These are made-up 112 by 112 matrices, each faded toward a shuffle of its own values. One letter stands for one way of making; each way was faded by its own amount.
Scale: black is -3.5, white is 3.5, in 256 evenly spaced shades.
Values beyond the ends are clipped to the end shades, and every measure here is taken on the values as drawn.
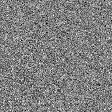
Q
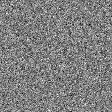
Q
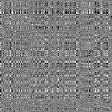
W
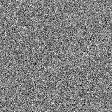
Q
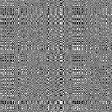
W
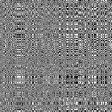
W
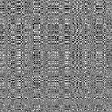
W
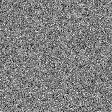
Q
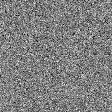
Q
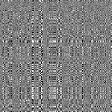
W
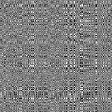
W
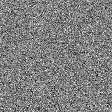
Q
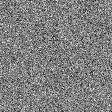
Q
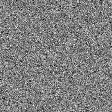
Q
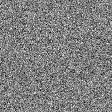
Q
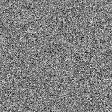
Q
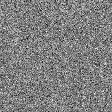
Q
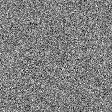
Q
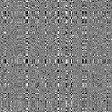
W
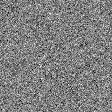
Q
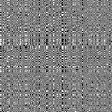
W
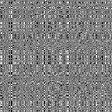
W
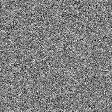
Q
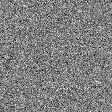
Q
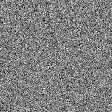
Q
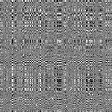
W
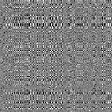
W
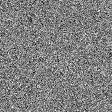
Q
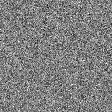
Q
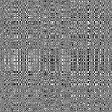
W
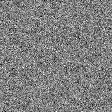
Q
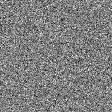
Q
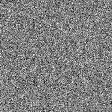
Q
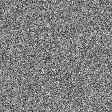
Q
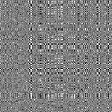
W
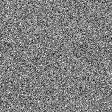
Q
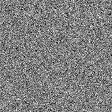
Q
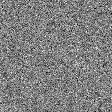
Q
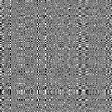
W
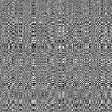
W
